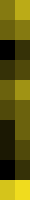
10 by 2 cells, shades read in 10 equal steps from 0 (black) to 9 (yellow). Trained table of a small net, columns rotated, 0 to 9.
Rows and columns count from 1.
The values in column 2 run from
2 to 9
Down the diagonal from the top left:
5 5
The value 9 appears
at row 10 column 2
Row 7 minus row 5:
-3 -2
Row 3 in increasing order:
0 2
